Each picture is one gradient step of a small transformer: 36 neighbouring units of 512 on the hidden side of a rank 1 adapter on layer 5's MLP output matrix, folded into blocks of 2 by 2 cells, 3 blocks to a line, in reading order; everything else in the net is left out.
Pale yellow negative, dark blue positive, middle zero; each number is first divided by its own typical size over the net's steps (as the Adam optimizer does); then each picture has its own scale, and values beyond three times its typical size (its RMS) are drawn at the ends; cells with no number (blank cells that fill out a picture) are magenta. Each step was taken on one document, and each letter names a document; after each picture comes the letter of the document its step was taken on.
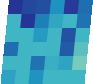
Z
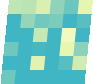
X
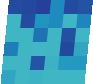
Z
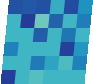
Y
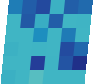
Z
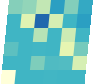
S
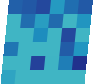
X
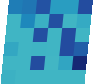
X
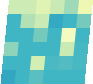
Y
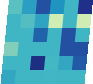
X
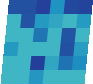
Y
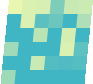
S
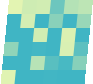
S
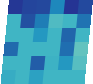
Z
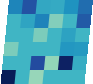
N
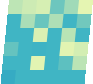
X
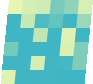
S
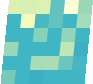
N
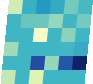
Y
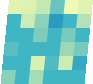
N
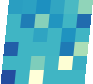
N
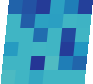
Y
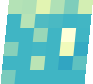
X
